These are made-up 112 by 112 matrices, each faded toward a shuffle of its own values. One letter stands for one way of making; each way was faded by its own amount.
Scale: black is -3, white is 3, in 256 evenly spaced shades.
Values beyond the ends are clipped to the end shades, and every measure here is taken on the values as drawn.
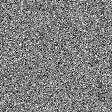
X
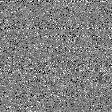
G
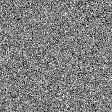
X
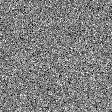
X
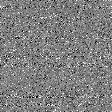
G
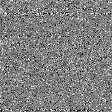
G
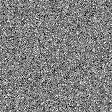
X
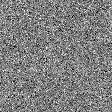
X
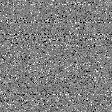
G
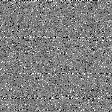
G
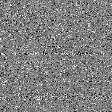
G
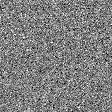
X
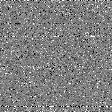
G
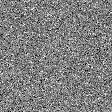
X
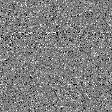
G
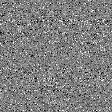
G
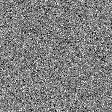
X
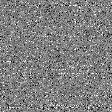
G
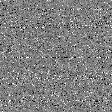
G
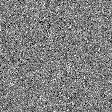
X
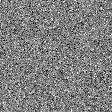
X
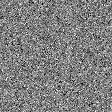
X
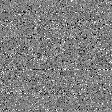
G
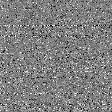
G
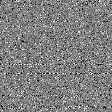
G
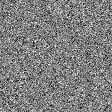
X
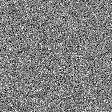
X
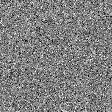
X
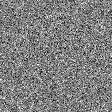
X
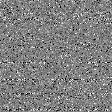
G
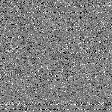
G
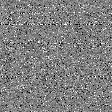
G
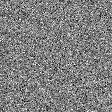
X
